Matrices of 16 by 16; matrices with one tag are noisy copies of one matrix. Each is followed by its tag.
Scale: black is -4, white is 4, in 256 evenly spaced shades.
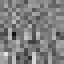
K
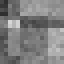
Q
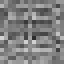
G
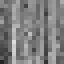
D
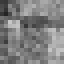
Q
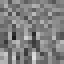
K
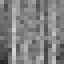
D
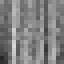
D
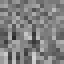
K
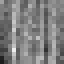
D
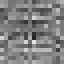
G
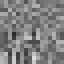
K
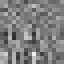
K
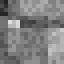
Q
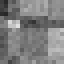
Q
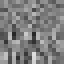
K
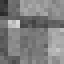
Q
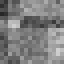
Q
